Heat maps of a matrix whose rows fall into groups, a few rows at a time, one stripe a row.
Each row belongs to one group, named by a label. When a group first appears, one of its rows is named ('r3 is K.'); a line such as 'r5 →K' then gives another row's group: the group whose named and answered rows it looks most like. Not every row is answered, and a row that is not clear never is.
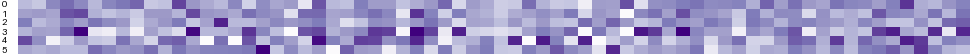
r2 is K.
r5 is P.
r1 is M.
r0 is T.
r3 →M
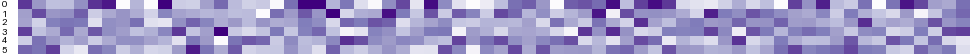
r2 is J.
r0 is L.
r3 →K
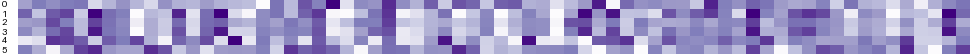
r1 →K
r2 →K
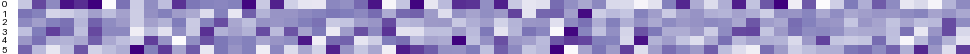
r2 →K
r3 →K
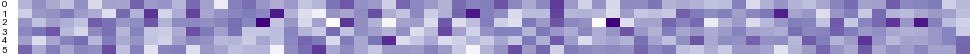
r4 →J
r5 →L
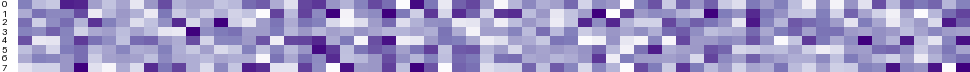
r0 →M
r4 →J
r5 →M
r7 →M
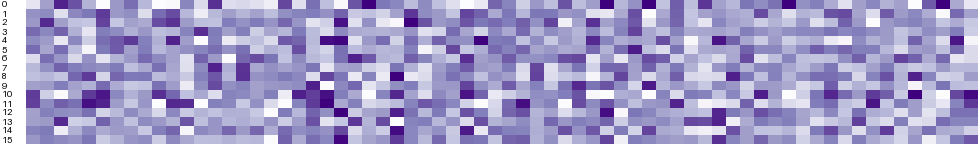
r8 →T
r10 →J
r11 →L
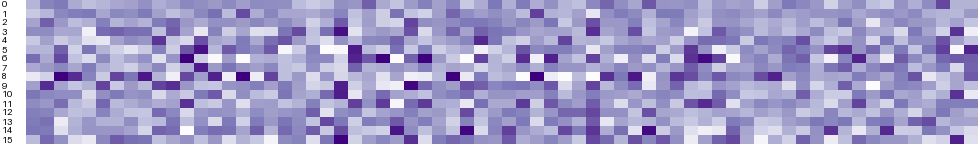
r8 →T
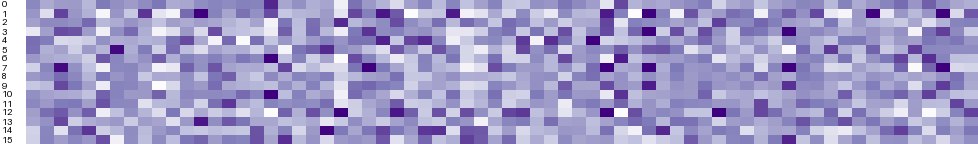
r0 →P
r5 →L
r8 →K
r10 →P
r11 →K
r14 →M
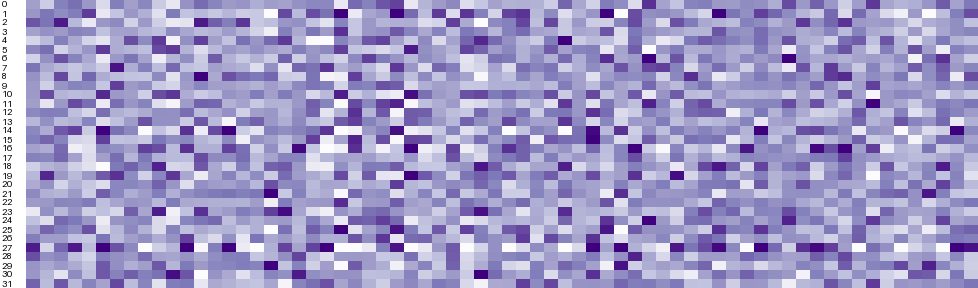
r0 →J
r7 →L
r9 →J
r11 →J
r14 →K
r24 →J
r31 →L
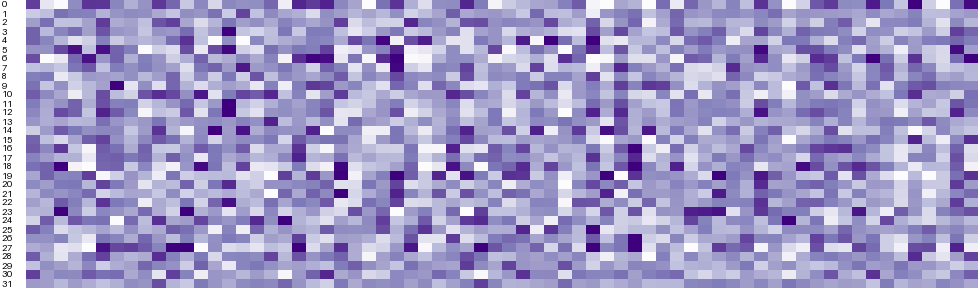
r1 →T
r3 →K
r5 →K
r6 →J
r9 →L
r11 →K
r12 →K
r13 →P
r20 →K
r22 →K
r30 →L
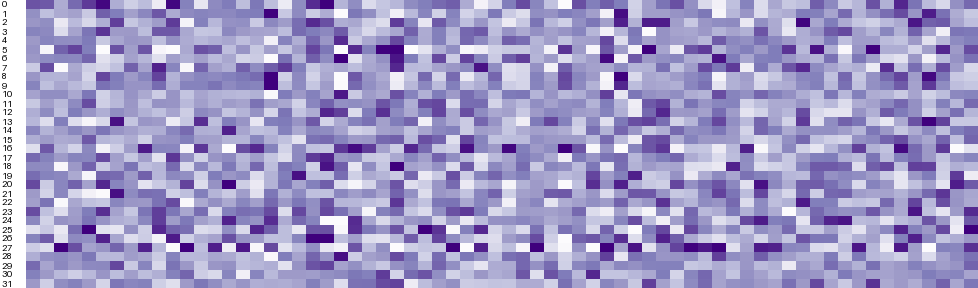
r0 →L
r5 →J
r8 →P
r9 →P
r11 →M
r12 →M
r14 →K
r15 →M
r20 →K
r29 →L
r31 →J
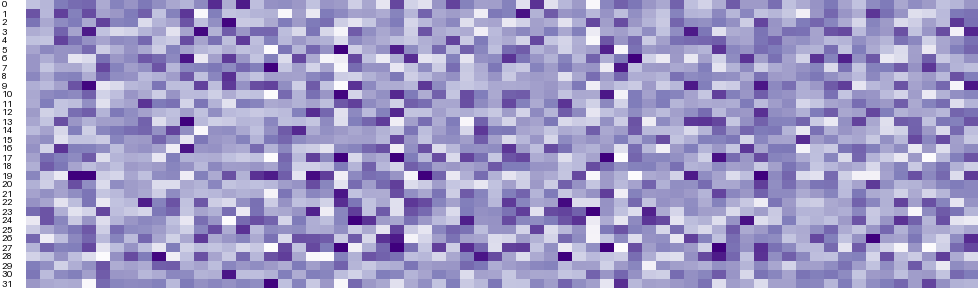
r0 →T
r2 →K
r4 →T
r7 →P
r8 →K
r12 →J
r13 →T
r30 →K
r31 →P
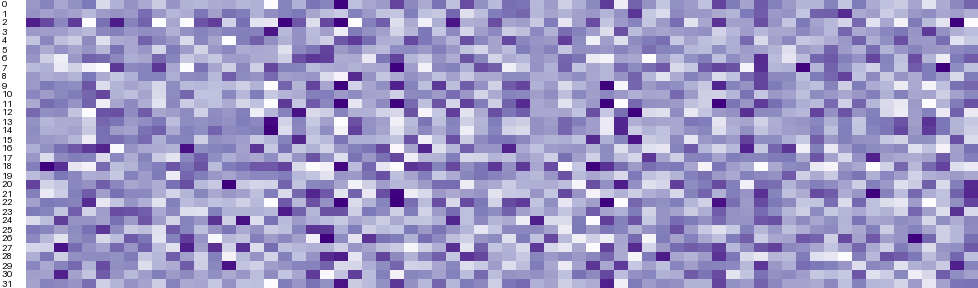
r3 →P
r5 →L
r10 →L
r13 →P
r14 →P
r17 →J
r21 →J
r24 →T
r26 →T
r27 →T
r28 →M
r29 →K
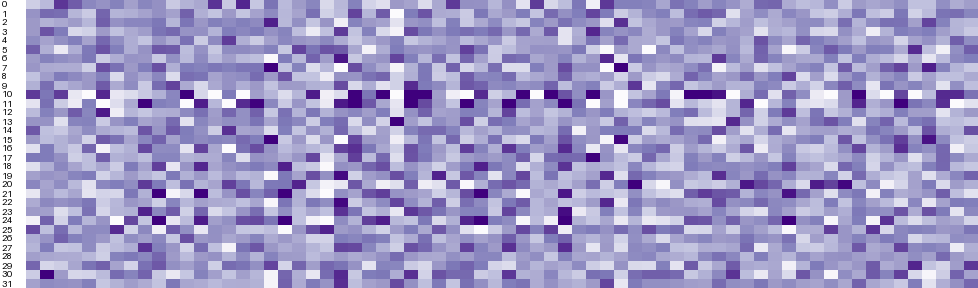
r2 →P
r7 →P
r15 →P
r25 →L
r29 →J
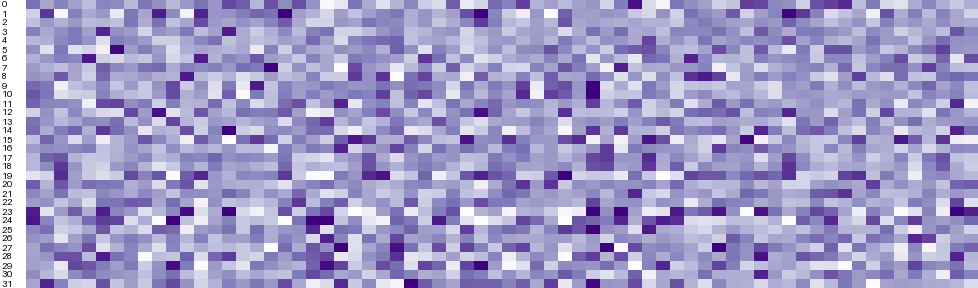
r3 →K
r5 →L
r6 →M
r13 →L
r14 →K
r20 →L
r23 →K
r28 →K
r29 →M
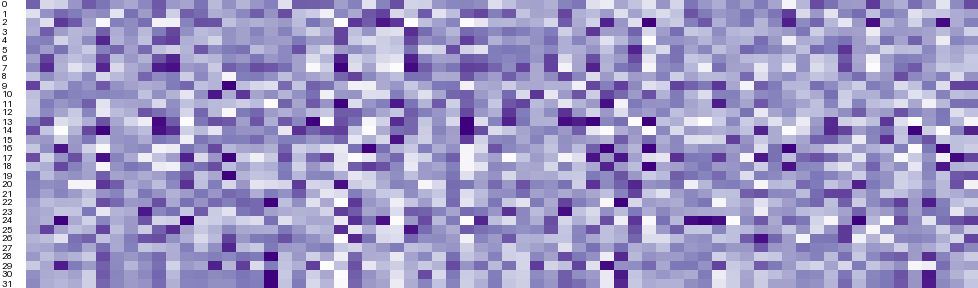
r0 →J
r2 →J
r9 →K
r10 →T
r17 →K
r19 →K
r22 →P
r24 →T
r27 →K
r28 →P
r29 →T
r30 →P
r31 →P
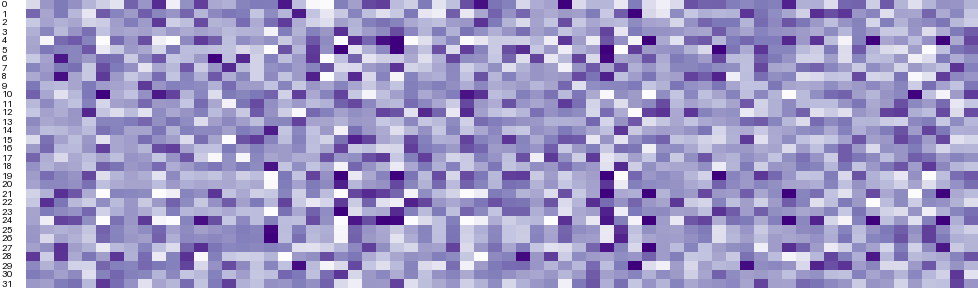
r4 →J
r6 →T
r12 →M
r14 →P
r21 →J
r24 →J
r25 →P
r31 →K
